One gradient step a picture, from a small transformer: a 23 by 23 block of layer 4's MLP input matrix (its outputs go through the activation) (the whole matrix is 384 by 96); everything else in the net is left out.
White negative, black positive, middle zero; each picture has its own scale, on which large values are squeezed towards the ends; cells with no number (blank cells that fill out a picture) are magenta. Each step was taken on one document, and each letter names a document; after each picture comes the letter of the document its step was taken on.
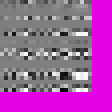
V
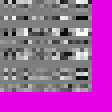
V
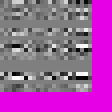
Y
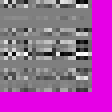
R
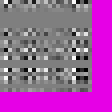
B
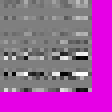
V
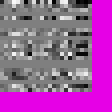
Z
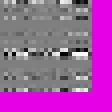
V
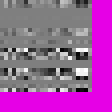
R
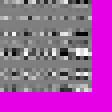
Z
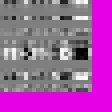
V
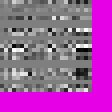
Y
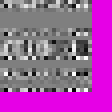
B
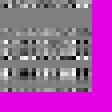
B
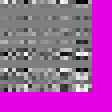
R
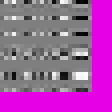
Z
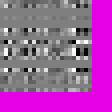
B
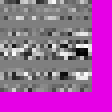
Z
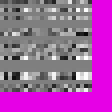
Y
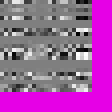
Y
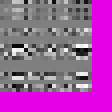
Y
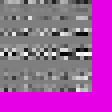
Z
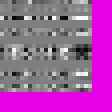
Z
